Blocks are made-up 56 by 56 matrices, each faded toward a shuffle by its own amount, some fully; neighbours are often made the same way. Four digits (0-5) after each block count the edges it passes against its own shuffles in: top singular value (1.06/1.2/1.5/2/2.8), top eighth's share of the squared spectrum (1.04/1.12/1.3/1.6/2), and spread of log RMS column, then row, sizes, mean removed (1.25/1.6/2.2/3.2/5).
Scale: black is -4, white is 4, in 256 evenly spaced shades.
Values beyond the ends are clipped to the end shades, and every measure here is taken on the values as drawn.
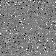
2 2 0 1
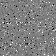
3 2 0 1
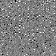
3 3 1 1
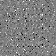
3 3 1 1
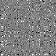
4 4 2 2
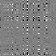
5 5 3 3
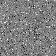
0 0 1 0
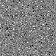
3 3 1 1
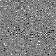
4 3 1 2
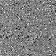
3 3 1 0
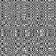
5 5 3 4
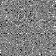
3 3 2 1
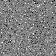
2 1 0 0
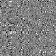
4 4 2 2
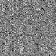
3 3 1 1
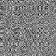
4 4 2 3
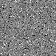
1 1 0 0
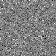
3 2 0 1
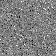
0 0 0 0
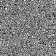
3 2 0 0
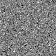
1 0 0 0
